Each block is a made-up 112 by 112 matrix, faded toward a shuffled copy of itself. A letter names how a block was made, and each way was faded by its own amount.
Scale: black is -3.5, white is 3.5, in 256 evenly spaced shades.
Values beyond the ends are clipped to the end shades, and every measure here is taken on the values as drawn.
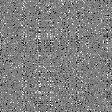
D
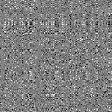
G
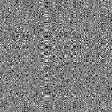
G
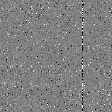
D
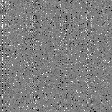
D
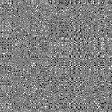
G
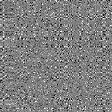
G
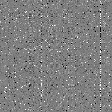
D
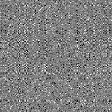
G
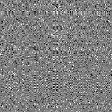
G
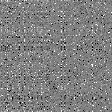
D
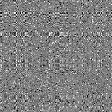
G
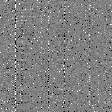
D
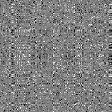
G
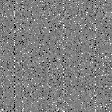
D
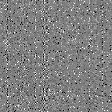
D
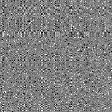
G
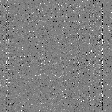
D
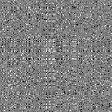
G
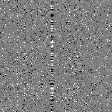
D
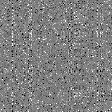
D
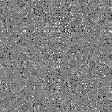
D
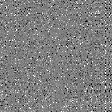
D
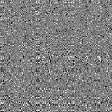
G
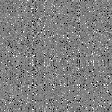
D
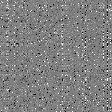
D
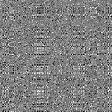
G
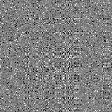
G
